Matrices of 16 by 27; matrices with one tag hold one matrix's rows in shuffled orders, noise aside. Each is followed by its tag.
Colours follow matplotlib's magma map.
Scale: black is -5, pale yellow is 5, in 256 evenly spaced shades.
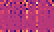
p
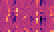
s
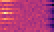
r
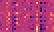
s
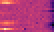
r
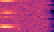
r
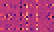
p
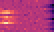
r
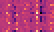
s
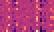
s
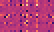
p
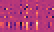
p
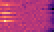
r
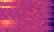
r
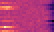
r
